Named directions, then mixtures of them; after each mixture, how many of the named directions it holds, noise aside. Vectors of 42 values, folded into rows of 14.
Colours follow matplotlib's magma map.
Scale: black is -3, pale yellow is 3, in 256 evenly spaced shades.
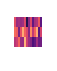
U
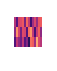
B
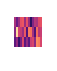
one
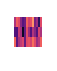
two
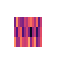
two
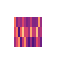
two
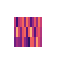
one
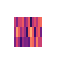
one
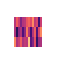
two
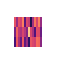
one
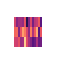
one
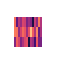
two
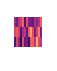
one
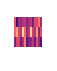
two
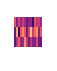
two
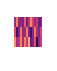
one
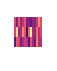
two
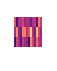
two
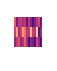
two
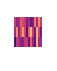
two
